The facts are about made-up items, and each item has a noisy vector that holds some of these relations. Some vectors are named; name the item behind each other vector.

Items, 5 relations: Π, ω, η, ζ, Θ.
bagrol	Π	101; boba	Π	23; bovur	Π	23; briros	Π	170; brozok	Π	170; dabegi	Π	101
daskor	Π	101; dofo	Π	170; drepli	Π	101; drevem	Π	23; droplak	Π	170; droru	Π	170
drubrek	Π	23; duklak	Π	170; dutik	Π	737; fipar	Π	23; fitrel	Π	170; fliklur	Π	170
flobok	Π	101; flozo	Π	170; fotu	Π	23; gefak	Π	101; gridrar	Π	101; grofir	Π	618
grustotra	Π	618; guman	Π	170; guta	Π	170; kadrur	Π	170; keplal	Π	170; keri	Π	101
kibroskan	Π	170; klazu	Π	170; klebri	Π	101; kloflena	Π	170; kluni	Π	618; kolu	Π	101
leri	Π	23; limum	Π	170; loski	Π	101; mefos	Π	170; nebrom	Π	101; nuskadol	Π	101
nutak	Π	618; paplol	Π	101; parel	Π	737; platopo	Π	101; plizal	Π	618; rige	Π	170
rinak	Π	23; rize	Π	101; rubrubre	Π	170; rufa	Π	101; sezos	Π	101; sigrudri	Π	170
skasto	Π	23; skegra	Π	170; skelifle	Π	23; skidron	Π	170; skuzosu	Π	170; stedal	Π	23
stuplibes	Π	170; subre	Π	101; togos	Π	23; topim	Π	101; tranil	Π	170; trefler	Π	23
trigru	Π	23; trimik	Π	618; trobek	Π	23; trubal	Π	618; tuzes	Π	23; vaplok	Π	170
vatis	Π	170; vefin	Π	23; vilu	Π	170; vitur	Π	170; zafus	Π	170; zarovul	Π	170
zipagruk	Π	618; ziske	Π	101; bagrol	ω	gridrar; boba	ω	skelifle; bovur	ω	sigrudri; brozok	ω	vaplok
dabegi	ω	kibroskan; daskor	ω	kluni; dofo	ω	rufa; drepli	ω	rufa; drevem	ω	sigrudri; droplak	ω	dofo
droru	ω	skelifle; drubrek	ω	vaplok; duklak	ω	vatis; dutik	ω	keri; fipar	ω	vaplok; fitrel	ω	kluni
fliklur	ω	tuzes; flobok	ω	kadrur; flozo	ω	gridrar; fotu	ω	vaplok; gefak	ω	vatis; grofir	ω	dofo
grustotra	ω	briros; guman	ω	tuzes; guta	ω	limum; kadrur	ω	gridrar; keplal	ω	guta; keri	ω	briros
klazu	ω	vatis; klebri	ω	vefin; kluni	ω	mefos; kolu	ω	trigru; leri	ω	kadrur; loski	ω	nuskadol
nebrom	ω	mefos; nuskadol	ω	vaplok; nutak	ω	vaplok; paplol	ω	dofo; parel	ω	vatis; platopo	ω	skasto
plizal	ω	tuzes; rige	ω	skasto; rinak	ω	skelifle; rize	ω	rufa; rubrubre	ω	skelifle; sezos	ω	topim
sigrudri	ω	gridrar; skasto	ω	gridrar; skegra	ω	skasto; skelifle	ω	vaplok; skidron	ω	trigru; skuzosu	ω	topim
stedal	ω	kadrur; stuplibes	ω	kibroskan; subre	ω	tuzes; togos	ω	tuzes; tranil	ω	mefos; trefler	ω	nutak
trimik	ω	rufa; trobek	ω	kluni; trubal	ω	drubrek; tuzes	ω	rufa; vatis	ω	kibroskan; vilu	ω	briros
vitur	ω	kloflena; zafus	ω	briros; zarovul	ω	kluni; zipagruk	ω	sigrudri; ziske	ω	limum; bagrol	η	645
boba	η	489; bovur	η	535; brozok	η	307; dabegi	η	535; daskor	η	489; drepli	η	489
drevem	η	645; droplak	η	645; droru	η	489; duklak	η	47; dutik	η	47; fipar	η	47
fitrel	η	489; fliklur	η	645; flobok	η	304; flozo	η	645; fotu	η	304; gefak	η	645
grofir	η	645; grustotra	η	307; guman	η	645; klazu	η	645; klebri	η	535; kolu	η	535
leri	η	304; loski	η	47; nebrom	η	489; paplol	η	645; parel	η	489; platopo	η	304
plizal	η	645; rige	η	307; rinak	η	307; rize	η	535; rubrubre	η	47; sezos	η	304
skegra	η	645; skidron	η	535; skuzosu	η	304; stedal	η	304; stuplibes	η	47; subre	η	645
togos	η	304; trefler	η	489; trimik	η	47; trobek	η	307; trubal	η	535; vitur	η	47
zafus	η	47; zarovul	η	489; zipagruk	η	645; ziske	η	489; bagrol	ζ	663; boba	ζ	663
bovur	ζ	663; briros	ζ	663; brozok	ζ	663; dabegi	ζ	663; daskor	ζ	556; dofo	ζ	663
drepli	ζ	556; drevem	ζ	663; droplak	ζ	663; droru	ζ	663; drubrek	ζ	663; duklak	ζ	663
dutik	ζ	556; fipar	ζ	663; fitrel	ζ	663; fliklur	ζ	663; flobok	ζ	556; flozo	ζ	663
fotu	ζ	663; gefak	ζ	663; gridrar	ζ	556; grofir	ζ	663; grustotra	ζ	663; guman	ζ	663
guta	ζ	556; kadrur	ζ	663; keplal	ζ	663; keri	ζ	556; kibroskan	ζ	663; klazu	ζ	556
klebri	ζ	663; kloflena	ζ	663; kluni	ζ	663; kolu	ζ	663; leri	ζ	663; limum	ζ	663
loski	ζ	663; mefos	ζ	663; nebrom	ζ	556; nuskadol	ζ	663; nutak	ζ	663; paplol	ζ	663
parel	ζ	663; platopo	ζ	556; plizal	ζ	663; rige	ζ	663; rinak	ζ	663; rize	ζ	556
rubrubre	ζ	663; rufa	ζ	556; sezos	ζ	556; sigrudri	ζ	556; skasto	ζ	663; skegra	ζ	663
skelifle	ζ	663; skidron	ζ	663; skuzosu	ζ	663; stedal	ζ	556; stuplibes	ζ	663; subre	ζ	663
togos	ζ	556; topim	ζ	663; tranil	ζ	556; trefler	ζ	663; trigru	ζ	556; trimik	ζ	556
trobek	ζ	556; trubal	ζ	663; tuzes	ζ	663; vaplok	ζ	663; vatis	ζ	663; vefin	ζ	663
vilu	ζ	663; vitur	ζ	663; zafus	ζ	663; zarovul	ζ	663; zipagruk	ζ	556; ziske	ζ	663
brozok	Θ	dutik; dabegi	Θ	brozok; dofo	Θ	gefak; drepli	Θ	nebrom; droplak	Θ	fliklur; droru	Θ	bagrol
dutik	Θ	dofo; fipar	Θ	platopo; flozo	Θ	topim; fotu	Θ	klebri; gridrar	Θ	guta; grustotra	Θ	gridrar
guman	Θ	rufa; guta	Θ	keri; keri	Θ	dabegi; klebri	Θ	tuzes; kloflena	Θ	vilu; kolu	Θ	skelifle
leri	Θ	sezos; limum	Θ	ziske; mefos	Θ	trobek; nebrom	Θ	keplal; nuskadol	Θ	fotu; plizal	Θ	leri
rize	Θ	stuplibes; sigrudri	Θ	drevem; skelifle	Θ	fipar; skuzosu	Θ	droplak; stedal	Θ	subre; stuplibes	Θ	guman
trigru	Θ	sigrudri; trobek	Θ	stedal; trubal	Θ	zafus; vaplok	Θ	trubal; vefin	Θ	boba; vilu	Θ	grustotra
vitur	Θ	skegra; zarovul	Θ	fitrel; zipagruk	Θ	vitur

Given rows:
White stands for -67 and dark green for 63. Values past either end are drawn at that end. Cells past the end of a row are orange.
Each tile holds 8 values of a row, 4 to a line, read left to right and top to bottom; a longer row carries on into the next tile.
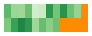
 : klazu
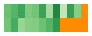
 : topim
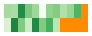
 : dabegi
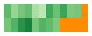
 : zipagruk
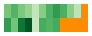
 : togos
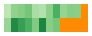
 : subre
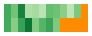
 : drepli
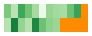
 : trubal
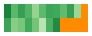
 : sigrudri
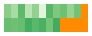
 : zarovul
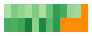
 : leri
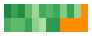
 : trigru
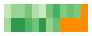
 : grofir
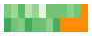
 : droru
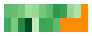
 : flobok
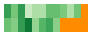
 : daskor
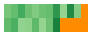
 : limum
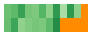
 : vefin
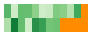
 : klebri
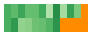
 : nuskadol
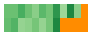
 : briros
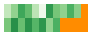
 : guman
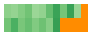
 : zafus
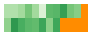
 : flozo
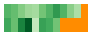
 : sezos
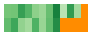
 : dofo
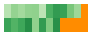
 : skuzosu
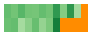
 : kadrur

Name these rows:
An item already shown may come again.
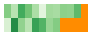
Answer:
bovur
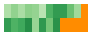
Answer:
skuzosu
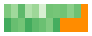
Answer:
droru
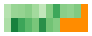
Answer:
gefak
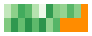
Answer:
guman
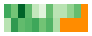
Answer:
rize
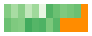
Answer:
parel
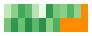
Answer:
guman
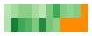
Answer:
gefak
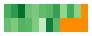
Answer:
keri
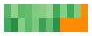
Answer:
fipar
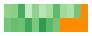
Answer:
ziske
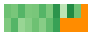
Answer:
kluni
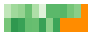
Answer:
droplak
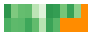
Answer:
dutik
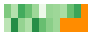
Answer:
trubal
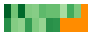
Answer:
trobek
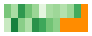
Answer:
kolu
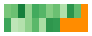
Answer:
grustotra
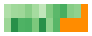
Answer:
drevem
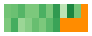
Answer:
kluni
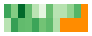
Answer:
rize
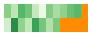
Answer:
skidron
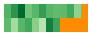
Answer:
gridrar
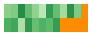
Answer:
stuplibes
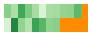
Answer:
bovur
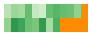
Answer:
fliklur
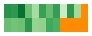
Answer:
rufa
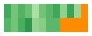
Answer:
trimik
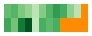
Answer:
togos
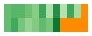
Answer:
tuzes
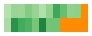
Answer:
bagrol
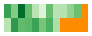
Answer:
rize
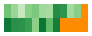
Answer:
fotu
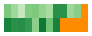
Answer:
fotu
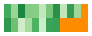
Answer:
brozok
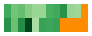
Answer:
stedal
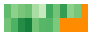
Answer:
zipagruk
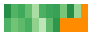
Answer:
tranil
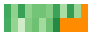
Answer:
rige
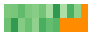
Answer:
loski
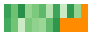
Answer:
rinak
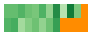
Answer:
nutak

